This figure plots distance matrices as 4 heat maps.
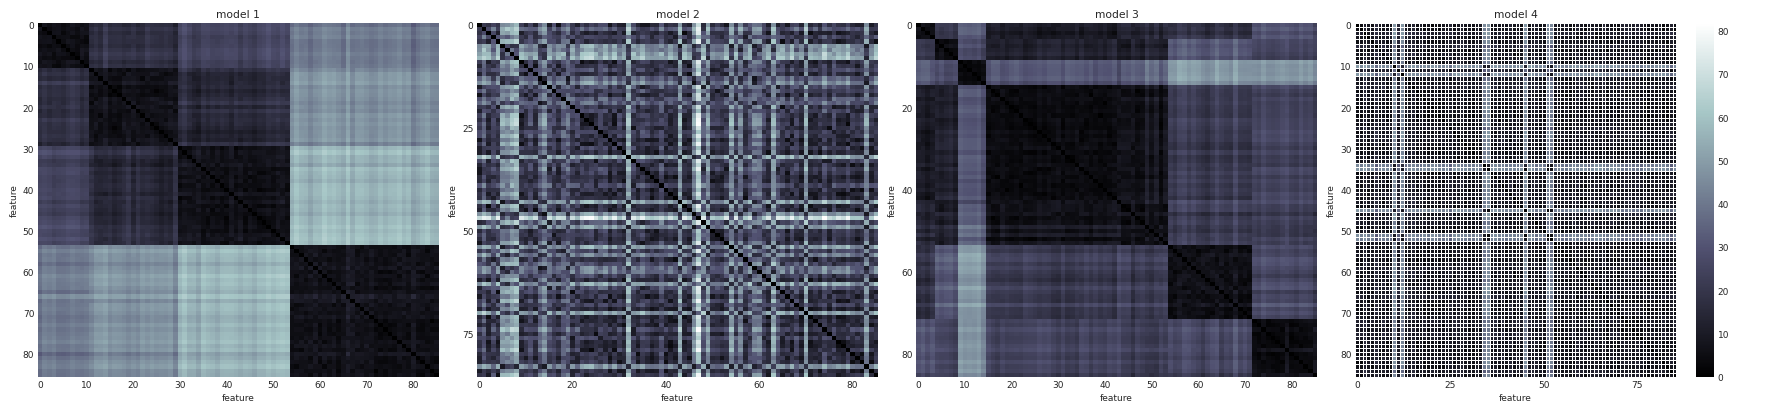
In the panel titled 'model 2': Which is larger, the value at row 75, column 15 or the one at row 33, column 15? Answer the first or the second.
the second
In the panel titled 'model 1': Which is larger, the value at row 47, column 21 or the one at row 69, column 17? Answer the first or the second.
the second
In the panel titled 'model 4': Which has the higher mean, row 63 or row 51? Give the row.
51
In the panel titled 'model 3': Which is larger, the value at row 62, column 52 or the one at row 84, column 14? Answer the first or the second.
the second
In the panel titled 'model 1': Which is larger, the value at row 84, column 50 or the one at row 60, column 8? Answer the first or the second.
the first
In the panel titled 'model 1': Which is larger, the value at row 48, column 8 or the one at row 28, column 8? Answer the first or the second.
the first
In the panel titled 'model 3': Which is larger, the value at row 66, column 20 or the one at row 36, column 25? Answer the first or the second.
the first
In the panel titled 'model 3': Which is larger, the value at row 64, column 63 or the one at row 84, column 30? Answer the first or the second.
the second
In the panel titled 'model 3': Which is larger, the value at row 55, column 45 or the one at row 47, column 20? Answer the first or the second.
the first
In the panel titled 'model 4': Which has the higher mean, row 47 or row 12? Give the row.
12
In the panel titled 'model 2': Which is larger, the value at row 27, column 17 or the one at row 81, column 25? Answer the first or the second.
the first
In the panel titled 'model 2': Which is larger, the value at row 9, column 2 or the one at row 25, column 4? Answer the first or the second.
the second
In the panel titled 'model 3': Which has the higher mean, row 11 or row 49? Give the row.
11
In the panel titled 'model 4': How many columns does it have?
86
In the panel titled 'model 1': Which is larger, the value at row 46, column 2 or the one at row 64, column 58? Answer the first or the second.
the first
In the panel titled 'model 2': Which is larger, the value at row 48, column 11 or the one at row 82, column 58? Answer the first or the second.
the first
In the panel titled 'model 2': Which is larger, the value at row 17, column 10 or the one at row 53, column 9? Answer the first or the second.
the second
